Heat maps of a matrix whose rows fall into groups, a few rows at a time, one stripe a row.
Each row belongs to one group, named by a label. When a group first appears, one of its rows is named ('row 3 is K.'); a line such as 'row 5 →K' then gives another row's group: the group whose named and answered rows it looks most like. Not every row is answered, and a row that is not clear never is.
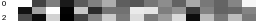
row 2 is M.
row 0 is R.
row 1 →M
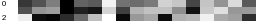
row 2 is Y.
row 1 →M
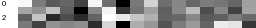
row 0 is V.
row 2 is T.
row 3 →Y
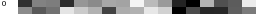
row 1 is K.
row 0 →M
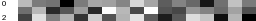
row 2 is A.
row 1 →T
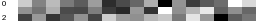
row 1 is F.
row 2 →T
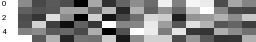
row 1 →Y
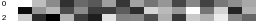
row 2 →Y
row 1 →F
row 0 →R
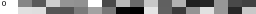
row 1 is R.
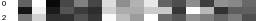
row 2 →T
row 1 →T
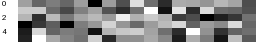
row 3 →M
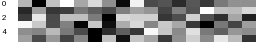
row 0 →K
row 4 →F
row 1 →M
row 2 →A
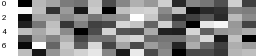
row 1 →V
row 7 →K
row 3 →M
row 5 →A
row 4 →R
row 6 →A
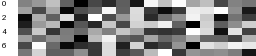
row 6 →M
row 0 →F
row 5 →R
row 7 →T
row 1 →Y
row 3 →M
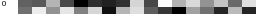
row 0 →F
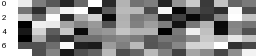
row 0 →V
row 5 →M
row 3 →A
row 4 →A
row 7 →R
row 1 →K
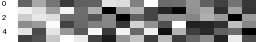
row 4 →V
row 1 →A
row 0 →T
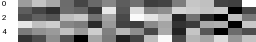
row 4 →A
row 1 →Y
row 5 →F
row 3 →R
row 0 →R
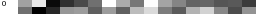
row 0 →T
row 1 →Y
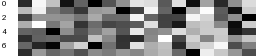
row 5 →F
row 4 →Y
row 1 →R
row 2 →A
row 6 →Y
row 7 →M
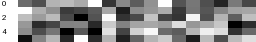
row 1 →R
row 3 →Y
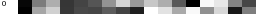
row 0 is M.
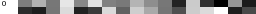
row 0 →A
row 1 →Y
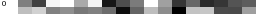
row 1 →R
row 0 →K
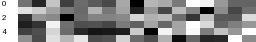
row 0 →F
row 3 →F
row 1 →V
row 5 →K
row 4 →F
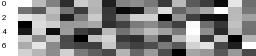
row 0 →V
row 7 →A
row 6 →R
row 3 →A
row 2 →V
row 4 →T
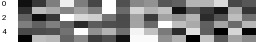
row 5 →M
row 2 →K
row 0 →Y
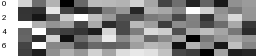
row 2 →K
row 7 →K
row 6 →A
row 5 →M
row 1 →F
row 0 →V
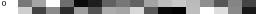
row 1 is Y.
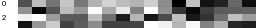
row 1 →K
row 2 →V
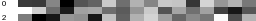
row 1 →V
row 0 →M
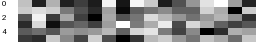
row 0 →Y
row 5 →F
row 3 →T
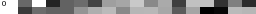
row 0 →T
